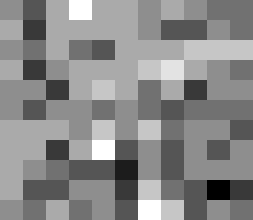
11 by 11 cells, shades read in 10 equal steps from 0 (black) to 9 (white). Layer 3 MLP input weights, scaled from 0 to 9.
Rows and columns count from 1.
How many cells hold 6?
30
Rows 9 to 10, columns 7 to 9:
5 3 5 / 7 4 3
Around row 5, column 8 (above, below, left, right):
8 3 4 2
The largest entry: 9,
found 3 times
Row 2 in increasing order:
2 3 3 4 5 5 6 6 6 6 6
